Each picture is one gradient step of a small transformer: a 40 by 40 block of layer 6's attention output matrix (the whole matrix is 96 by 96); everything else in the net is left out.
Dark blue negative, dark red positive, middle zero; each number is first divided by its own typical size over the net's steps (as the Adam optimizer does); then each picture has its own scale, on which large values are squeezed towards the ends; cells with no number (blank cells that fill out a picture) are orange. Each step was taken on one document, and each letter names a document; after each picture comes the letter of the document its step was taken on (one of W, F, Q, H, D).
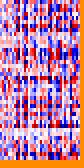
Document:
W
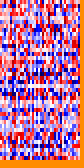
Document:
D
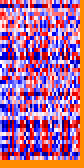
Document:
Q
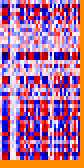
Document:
Q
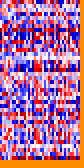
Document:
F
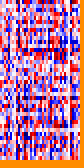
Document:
W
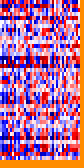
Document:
Q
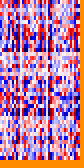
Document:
W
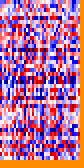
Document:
D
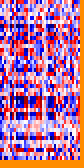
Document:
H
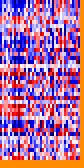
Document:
D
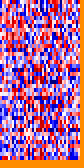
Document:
F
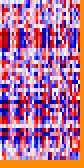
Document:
Q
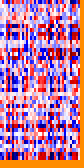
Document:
W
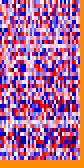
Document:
F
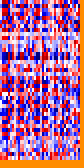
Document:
Q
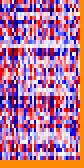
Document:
H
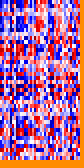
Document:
H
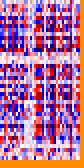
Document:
H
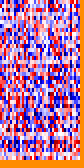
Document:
W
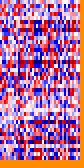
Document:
F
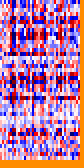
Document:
D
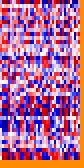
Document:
Q
